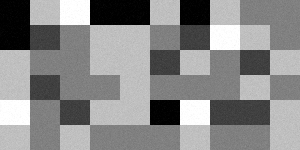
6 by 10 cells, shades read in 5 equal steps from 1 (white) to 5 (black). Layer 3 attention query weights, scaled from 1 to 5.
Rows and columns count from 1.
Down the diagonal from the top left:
5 4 3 3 2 3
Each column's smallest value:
1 2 1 2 2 2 1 1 2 2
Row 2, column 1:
5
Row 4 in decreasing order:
4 3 3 3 3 3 3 2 2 2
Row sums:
33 29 27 28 28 26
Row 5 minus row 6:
-1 0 2 -1 -1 2 -1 1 1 0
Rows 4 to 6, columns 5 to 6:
2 3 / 2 5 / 3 3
